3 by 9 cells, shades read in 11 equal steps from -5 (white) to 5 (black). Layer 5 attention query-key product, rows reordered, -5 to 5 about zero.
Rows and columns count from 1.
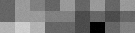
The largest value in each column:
1 -1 0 1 1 2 5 2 1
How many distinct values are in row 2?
4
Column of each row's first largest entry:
1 6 7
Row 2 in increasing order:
-1 -1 0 0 1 1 1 2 2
